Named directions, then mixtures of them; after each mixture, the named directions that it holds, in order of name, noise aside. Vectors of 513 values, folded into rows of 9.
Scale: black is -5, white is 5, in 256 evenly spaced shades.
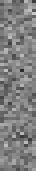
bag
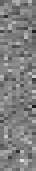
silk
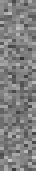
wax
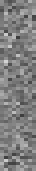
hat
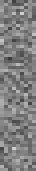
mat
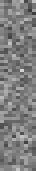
bag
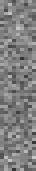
wax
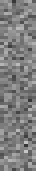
bag, wax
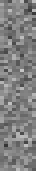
bag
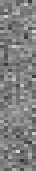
silk, wax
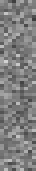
hat, wax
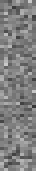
hat, silk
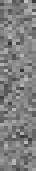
bag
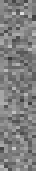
hat, mat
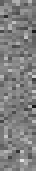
silk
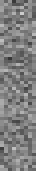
mat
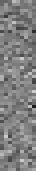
silk, wax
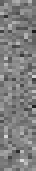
silk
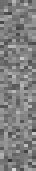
wax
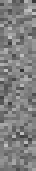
bag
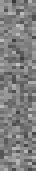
mat, wax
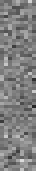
hat, silk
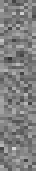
mat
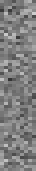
bag, hat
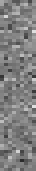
silk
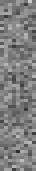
silk, wax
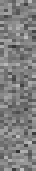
silk, wax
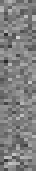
hat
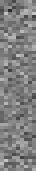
bag, hat
